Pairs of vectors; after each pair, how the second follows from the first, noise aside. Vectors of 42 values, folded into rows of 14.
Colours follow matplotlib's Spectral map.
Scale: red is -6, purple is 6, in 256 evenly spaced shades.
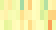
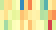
scaled up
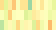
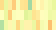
copied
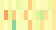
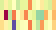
scaled up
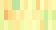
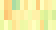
copied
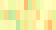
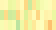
copied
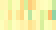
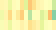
copied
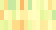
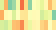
scaled up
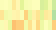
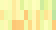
copied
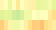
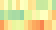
scaled up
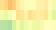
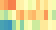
scaled up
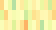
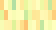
copied
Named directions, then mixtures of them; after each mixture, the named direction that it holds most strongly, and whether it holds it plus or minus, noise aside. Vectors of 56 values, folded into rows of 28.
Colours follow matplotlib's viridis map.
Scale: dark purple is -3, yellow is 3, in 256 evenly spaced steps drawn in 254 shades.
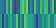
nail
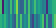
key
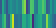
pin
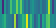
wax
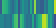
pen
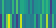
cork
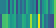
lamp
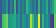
lamp, plus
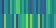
wax, plus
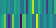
cork, minus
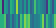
key, plus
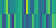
pin, minus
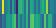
key, minus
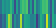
cork, plus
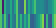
key, plus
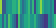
pen, minus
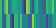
pin, minus
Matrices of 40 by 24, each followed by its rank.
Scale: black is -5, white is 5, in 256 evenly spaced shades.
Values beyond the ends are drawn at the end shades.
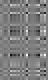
one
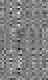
three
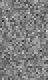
full rank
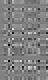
two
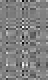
two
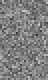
full rank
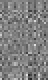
three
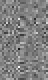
five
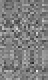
five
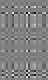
one
